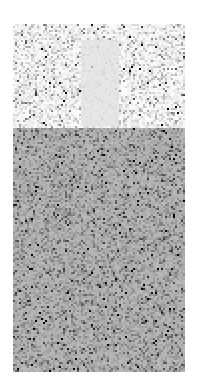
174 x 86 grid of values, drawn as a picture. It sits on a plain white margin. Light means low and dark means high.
Calmest part: top middle. Average level on the scale: 30%. Odd patch: calmer, in the top middle. Seam: horizontal, 30% of the way down, the bottom part higher.
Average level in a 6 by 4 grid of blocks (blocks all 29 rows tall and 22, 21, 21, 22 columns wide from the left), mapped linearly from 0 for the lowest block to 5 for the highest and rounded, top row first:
0000 | 1111 | 5555 | 5555 | 5555 | 5555
